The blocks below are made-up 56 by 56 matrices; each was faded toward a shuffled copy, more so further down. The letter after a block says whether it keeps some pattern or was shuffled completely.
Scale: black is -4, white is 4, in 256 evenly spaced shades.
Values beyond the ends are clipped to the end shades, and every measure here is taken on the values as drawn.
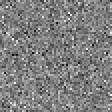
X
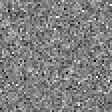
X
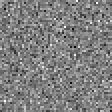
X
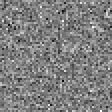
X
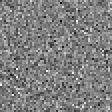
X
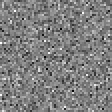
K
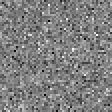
X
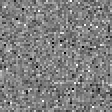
K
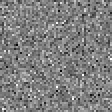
X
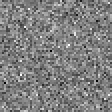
K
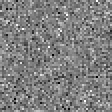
X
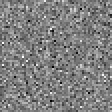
K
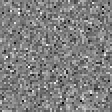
K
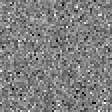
X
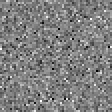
X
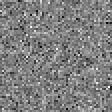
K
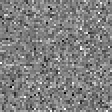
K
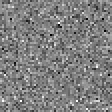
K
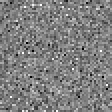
X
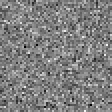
X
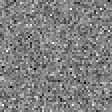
X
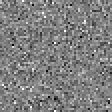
K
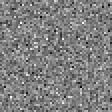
X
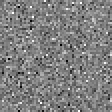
K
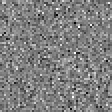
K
